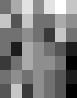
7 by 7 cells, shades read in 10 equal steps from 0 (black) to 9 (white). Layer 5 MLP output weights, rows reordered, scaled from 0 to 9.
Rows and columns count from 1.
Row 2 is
7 3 7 4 4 6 5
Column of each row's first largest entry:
6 1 6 3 3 2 2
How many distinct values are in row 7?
6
